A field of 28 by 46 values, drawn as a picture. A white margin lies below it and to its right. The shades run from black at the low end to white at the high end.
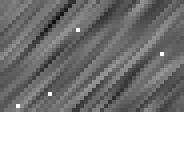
Odd rows or columns: none. Grain: diagonal, up to the right. Average level on the scale: 40%. Lone odd cells: 4, each higher than its neighbours.
